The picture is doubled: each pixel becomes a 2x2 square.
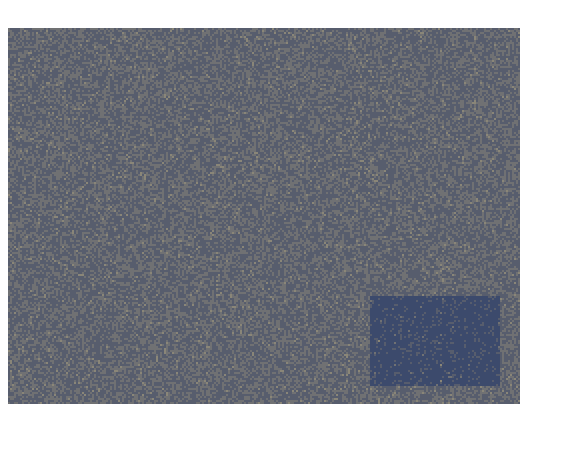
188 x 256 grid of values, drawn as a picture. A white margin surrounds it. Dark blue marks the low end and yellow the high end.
No row or column stands out. On average the colour sits 40% of the way up the scale. In the bottom right lies a patch that is lower than the rest. No regular stripes run through it. The halves do not mirror each other.
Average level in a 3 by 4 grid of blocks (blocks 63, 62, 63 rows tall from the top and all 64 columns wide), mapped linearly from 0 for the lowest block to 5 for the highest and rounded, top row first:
5 5 5 5 / 5 5 5 5 / 5 5 4 0
